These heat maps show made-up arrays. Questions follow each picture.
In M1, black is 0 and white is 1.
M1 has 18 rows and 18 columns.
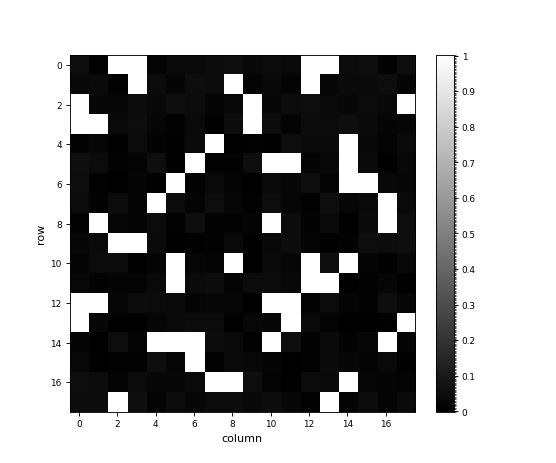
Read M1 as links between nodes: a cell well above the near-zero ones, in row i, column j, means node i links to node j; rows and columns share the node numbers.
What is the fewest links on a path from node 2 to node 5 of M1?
4
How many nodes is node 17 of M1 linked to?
2
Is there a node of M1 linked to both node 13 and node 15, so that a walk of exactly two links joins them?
no
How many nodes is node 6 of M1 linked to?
3
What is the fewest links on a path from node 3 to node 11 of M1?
3
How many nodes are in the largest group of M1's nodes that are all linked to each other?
3
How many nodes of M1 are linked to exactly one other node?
1
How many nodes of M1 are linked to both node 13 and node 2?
2
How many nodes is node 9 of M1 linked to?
2
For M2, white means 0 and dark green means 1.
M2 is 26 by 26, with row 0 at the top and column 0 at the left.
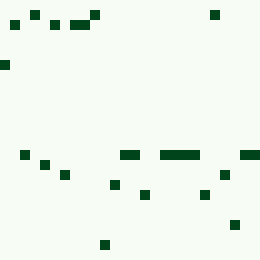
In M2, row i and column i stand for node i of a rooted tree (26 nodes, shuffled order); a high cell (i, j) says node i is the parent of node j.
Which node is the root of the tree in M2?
15
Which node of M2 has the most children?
15
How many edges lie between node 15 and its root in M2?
0
